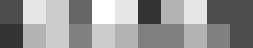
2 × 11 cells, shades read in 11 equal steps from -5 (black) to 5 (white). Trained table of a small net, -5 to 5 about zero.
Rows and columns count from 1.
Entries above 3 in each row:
4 0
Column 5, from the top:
5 3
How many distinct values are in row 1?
7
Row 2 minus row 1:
-1 -2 0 1 -2 -2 3 -2 -2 2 0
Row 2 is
-3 2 3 0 3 2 0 0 2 0 -2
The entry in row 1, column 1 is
-2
